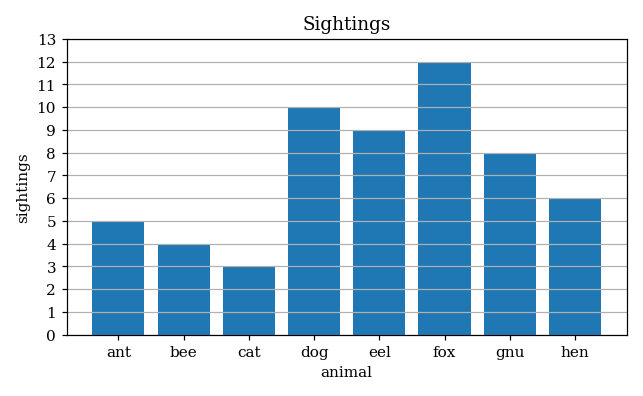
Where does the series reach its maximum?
fox
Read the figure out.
Title: Sightings
x-axis: animal, ticks ant bee cat dog eel fox gnu hen
y-axis: sightings, ticks 0 1 2 3 4 5 6 7 8 9 10 11 12 13
Values:
5 4 3 10 9 12 8 6
